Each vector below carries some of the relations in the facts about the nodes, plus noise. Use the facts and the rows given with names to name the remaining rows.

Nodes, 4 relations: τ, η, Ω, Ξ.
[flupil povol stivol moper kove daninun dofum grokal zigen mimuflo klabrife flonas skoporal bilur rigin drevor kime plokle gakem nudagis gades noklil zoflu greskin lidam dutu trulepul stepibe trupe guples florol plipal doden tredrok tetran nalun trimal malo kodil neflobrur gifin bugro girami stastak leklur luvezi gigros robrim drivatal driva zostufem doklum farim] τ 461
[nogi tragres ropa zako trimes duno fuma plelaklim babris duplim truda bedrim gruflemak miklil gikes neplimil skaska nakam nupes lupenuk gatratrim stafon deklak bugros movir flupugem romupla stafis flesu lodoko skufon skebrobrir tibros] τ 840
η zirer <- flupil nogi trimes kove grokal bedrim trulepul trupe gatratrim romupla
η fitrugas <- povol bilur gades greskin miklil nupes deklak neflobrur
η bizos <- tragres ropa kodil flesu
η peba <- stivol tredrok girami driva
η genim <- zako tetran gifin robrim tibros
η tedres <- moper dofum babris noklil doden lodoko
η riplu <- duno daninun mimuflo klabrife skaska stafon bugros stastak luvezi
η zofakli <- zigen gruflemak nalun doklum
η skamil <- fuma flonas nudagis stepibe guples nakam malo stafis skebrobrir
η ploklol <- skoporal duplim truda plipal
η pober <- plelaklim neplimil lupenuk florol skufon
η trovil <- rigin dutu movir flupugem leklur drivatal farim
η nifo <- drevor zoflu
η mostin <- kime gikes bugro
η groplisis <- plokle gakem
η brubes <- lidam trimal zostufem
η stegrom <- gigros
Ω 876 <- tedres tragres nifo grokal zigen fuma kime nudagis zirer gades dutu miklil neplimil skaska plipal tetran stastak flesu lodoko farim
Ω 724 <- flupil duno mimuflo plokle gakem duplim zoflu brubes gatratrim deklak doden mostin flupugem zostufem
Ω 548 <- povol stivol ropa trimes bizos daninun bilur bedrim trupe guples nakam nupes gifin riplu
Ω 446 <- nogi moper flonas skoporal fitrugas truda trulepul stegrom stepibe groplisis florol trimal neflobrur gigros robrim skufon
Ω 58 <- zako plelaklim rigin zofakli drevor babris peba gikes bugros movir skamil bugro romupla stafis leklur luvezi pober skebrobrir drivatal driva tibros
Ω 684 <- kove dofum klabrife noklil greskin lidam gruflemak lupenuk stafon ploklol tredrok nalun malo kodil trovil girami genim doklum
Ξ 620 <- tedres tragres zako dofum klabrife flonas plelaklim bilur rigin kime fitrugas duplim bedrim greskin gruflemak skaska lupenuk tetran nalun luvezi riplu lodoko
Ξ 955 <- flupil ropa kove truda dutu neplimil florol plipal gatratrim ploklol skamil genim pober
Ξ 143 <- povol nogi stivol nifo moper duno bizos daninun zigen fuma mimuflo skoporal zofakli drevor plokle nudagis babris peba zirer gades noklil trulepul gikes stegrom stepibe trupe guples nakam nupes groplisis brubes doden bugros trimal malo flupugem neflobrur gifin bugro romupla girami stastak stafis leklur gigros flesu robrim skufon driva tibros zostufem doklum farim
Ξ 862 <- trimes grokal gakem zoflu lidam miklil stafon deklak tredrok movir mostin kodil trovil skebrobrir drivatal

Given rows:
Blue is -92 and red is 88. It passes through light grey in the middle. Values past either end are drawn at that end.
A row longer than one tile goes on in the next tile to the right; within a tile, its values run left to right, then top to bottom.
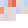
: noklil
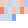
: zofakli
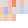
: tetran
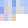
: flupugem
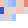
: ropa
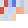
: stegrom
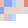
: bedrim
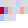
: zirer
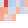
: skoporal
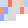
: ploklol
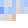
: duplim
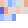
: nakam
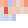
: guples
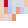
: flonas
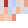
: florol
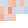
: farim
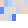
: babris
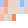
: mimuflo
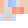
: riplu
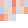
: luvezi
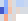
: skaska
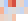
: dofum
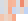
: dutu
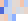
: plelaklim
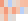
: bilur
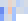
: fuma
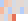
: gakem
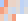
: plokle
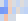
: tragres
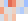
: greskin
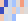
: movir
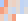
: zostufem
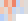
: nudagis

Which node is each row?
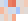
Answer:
kove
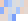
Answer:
romupla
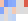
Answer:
trimes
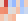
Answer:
neflobrur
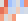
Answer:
trulepul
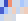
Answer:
stafon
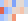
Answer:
mostin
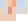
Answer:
stastak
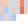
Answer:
pober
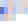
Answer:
neplimil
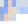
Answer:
miklil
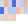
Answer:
truda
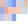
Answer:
nupes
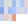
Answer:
gatratrim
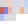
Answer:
nifo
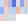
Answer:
skufon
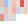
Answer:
drivatal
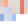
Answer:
skamil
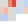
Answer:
malo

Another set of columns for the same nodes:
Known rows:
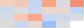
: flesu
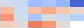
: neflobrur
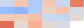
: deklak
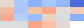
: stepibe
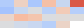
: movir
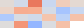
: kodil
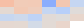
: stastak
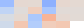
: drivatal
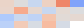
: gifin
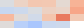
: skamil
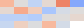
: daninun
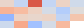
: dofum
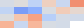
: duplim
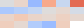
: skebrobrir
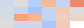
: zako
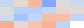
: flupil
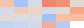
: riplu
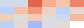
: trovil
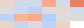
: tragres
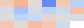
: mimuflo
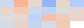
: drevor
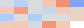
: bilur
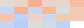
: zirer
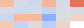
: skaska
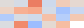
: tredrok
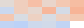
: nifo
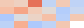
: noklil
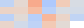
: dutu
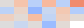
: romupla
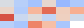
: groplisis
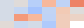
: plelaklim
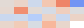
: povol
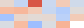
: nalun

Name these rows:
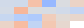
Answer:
grokal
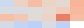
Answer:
pober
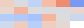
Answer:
guples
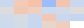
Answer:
farim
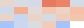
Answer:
bizos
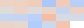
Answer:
nudagis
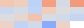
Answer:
fuma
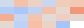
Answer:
brubes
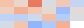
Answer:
malo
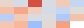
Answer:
greskin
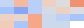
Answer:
flupugem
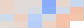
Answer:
luvezi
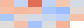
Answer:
klabrife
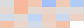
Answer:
gades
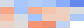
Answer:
florol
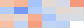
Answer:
duno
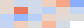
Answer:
trupe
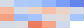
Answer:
trulepul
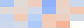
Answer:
rigin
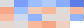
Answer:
flonas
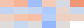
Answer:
bugros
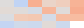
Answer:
tedres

